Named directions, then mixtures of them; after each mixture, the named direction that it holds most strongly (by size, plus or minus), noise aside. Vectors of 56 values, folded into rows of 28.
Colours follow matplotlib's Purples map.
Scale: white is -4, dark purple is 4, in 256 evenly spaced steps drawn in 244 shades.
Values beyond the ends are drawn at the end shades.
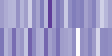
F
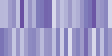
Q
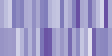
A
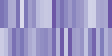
Q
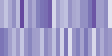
Q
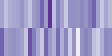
F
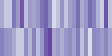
A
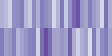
A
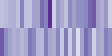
Q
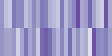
A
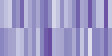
A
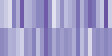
A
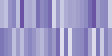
Q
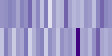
F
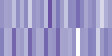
F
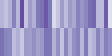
Q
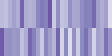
Q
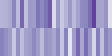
Q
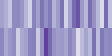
A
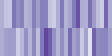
A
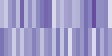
Q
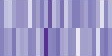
F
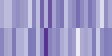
F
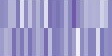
F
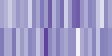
F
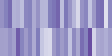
A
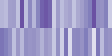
Q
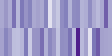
F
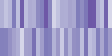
Q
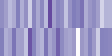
F
